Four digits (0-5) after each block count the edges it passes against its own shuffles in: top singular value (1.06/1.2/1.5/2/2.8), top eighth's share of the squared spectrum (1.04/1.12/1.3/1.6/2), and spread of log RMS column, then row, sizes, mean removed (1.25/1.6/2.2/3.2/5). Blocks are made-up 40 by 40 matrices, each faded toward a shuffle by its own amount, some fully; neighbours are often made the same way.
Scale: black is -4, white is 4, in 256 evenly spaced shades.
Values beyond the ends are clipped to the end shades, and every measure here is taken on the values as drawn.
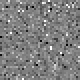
2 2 0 0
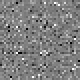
3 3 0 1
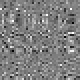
4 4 2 2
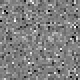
3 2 0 0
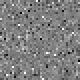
2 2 0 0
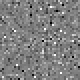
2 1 0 0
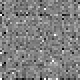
3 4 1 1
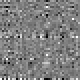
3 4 2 2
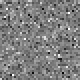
0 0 0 0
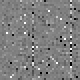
3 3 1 0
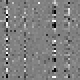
4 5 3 1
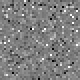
0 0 0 0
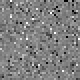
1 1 1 0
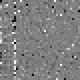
3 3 1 0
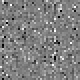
2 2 1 0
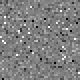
0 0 0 0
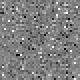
2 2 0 0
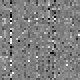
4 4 2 0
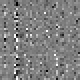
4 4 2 1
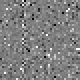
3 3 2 0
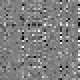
4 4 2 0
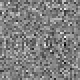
3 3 1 1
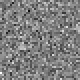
1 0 0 0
